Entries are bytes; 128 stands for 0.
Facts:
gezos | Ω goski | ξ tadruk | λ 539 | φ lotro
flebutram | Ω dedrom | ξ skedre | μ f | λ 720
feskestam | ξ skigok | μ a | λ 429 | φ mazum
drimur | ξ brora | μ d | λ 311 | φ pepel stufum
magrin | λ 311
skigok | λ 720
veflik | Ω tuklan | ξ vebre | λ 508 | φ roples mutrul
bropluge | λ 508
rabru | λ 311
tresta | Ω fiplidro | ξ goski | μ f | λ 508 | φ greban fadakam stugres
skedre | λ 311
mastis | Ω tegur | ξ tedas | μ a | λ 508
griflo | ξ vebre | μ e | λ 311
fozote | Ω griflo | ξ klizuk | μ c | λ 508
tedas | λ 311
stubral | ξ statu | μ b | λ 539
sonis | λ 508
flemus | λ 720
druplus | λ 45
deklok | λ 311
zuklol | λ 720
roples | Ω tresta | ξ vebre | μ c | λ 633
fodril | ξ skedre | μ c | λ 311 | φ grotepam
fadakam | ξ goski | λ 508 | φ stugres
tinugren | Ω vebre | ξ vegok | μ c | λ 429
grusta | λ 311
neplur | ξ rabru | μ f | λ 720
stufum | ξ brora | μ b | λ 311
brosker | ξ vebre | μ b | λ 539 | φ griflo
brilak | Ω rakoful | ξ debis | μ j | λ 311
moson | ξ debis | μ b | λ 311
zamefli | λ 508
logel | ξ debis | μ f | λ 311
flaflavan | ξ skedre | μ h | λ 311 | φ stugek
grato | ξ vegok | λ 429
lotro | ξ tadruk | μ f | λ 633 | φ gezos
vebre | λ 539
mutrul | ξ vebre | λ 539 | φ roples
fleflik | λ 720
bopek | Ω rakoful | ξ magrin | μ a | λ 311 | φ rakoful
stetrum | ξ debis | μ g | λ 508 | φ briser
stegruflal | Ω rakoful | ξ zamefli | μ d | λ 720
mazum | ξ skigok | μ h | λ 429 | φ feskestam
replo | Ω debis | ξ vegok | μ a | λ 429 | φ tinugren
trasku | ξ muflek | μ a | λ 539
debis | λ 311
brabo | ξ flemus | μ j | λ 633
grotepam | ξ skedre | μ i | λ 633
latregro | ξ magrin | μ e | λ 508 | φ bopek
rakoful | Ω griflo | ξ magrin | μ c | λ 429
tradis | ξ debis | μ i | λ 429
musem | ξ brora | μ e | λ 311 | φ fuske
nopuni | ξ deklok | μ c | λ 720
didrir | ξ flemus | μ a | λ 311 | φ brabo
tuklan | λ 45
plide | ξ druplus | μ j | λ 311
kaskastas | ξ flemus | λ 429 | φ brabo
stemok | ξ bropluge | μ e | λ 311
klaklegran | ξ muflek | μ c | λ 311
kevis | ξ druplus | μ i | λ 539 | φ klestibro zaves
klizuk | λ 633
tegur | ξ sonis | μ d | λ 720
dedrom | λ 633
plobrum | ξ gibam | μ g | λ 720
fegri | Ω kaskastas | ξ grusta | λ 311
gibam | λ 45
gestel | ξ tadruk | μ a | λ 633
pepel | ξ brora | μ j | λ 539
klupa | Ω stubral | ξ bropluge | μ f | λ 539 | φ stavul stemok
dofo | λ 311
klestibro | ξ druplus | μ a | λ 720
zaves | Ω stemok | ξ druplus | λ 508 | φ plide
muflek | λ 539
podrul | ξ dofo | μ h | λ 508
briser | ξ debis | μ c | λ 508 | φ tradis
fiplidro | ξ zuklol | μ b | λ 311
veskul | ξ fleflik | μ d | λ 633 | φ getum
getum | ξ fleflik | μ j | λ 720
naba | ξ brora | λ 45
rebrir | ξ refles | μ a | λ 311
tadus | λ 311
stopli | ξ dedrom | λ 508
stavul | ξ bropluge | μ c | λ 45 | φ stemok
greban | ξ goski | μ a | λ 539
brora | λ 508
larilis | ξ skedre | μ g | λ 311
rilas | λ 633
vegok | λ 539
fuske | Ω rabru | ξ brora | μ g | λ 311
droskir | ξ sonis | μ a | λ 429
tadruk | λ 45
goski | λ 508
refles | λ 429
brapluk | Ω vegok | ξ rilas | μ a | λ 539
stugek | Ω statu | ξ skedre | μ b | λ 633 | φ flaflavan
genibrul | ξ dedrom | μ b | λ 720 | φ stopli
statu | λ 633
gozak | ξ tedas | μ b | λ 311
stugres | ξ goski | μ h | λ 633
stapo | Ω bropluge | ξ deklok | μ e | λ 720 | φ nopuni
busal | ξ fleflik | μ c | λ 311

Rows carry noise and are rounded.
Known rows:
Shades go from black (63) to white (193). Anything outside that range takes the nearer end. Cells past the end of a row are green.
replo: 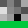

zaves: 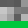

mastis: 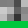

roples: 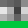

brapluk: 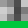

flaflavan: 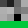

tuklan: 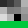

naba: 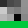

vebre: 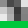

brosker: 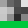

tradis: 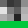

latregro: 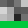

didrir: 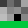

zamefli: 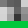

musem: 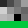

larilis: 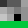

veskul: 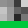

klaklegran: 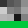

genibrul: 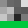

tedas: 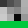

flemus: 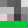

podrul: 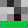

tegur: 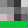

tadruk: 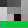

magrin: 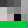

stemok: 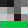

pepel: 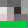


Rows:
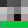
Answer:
fuske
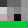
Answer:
fegri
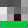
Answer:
refles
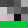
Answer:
kaskastas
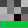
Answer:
drimur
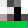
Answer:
stugres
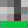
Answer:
stugek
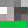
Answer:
klupa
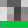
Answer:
muflek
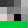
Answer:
debis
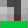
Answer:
grotepam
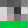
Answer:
brabo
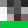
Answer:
rakoful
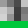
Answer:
trasku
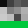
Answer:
plide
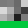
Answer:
veflik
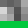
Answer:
briser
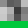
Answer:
mutrul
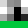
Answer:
fadakam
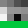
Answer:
bopek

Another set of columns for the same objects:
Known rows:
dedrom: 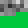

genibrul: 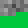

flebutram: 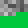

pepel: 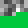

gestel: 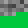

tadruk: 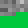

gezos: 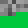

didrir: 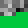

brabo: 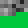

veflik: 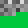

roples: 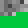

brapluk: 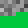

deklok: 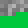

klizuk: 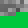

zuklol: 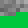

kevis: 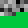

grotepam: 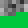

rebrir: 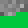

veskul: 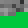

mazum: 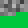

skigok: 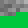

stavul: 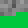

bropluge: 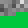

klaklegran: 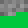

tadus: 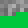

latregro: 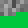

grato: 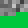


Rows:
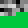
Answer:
zaves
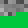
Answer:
stegruflal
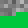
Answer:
stopli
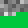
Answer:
mastis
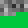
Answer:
tegur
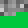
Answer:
bopek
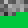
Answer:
debis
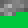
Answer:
musem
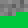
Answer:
plobrum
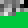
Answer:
tresta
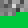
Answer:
refles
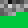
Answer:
stemok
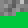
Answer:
podrul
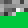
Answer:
stufum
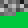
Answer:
replo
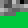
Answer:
tradis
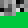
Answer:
klestibro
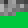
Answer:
brilak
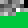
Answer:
greban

